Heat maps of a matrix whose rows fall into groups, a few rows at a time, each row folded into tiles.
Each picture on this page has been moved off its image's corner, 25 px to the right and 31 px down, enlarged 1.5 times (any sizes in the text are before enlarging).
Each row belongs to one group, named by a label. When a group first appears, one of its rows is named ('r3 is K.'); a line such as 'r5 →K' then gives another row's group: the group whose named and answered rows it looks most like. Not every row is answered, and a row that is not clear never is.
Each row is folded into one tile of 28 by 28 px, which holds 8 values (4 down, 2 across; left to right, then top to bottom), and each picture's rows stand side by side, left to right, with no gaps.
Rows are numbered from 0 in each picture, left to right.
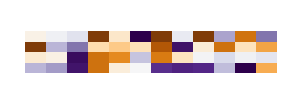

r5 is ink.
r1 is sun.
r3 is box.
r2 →ink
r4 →ink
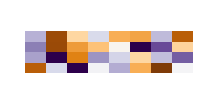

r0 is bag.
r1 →ink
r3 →bag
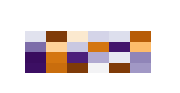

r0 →sun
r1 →bag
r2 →bag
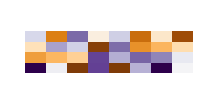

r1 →bag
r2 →bag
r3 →sun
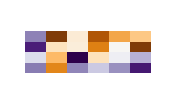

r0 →sun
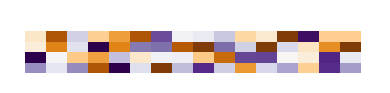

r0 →sun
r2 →box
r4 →box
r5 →bag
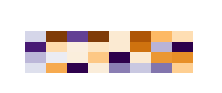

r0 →sun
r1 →sun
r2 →sun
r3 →box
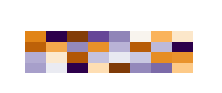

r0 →ink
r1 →ink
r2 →bag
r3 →box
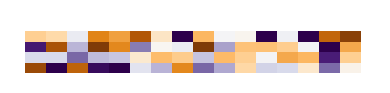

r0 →bag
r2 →box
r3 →ink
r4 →box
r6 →ink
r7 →sun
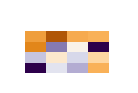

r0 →box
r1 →box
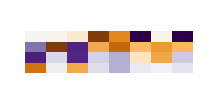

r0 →bag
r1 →bag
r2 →ink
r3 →ink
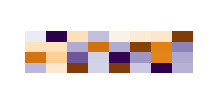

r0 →ink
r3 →box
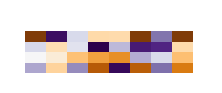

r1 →box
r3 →sun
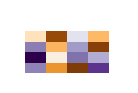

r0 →sun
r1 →bag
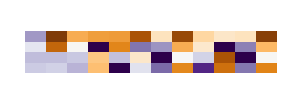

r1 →box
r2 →box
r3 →sun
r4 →box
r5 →sun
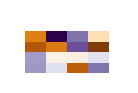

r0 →ink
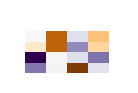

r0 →sun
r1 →bag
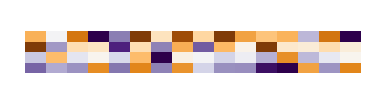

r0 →box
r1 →ink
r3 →sun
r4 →sun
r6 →ink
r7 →ink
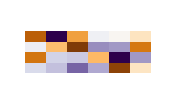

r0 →ink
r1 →box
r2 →bag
